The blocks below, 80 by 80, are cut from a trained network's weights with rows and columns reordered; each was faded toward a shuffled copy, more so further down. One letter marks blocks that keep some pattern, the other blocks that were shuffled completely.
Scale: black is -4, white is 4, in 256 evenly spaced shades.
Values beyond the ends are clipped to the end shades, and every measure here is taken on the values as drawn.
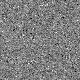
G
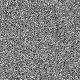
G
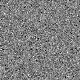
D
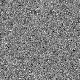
D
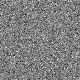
G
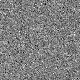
D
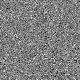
D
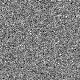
D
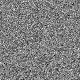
G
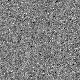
D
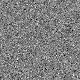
D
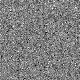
D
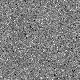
G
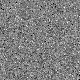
G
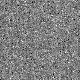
D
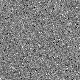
G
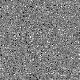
D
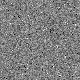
G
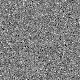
G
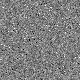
G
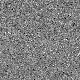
G
